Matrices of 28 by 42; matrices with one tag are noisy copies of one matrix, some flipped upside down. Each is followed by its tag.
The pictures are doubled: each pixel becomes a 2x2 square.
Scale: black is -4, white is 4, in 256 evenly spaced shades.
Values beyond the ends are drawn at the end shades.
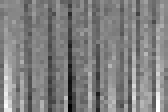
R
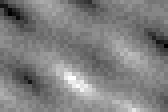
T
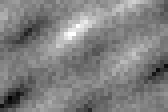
T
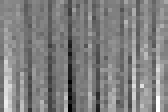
R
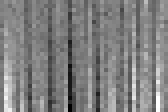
R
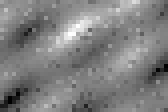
T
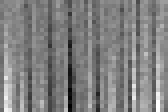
R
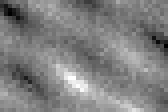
T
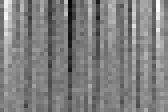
R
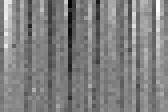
R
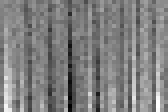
R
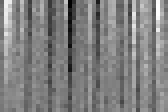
R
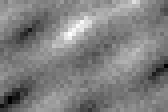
T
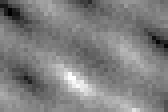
T
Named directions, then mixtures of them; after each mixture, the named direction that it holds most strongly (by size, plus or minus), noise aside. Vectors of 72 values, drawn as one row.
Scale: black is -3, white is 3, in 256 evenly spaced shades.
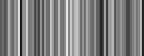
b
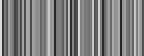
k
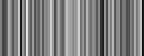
b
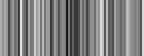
b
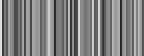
k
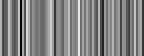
k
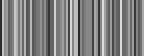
k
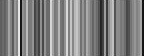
b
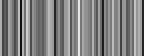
k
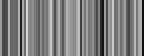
b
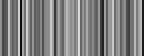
b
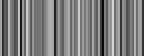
k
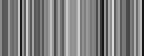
b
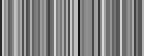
k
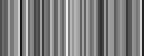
b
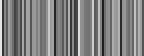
k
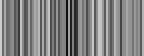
b
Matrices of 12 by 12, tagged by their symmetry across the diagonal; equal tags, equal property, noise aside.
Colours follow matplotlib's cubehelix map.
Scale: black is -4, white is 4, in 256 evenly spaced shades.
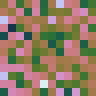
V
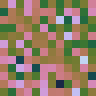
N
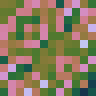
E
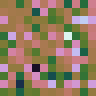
N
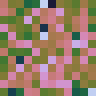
V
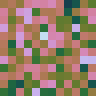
V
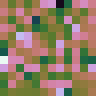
N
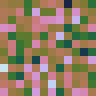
N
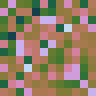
E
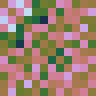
E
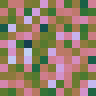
V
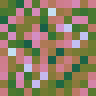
E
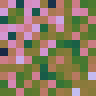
E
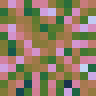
N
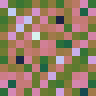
E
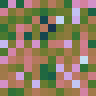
V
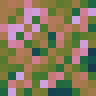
E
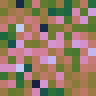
V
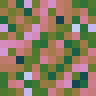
E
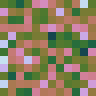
V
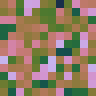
N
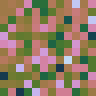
N
